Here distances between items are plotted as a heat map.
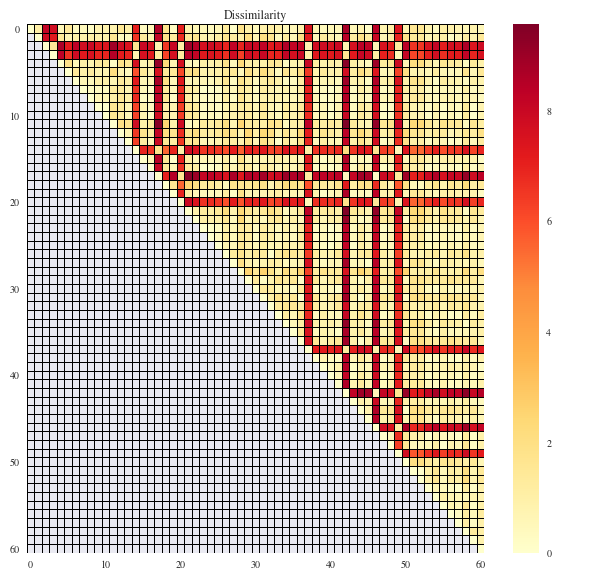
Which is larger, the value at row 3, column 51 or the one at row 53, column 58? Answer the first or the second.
the first
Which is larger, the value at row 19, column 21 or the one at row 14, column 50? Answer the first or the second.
the second
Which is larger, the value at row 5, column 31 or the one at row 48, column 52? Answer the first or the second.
the first
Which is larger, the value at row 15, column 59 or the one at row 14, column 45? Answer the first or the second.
the second
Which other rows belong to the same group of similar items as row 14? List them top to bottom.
2, 3, 17, 20, 37, 42, 46, 49
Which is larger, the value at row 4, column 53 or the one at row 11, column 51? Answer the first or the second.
the second
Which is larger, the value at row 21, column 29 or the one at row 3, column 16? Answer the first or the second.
the second
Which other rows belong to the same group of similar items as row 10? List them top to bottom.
0, 1, 4, 5, 6, 7, 8, 9, 11, 12, 13, 15, 16, 18, 19, 21, 22, 23, 24, 25, 26, 27, 28, 29, 30, 31, 32, 33, 34, 35, 36, 38, 39, 40, 41, 43, 44, 45, 47, 48, 50, 51, 52, 53, 54, 55, 56, 57, 58, 59, 60
